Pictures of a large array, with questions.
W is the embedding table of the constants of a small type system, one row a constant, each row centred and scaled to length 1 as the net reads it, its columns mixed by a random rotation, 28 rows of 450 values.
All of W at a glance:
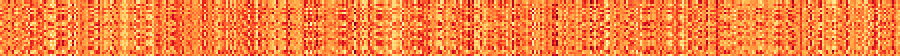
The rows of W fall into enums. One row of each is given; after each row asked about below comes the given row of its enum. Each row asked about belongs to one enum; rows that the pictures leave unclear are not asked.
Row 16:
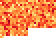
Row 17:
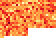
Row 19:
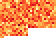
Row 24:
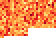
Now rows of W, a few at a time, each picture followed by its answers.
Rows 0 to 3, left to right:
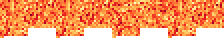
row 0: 24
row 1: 24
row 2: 17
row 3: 24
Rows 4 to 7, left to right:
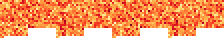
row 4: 19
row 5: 16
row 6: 19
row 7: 16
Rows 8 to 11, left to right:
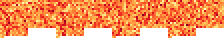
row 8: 17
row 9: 16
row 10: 24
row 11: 19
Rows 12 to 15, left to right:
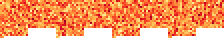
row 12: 19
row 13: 16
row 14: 19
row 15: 24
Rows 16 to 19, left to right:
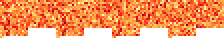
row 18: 24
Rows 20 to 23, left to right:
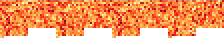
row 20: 17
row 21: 16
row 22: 17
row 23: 24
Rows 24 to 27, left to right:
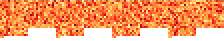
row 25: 19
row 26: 19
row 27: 17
